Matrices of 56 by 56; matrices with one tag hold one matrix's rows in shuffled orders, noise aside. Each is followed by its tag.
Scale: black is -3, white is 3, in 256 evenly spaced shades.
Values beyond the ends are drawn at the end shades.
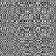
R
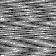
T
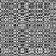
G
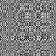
R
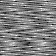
T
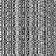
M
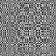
R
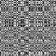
G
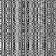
M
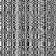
M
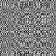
R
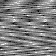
T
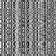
M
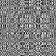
R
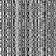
M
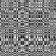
G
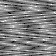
T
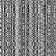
M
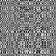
R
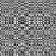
G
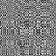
R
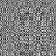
R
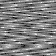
T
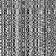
M
